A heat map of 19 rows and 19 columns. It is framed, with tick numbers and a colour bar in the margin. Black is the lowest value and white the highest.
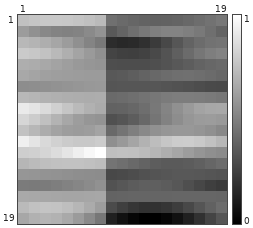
Overall the values sit about 50% of the way up the scale. A vertical seam about 40% of the way across splits the table, and the left part is higher. The grain runs across in streaks.
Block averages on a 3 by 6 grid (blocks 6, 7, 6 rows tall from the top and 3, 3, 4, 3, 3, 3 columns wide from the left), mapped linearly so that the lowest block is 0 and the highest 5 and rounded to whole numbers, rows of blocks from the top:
4 4 2 1 1 2 / 5 4 3 2 3 3 / 4 4 2 0 0 1
